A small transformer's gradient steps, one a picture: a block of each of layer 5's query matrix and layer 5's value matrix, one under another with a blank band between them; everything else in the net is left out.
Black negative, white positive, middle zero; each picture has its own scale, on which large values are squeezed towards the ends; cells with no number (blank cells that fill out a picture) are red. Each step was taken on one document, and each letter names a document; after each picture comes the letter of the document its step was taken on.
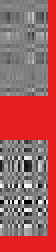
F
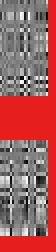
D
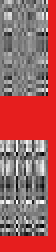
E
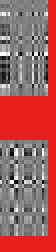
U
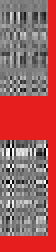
U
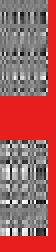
D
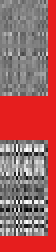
E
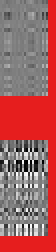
E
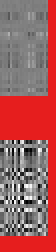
F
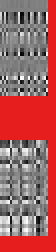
D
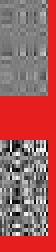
U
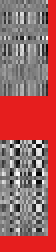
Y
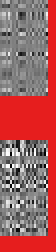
U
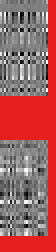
D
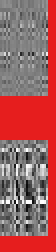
Y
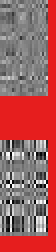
U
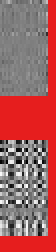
Y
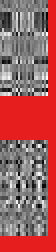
Y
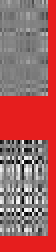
F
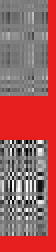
F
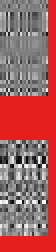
Y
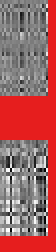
D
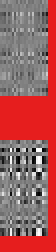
Y
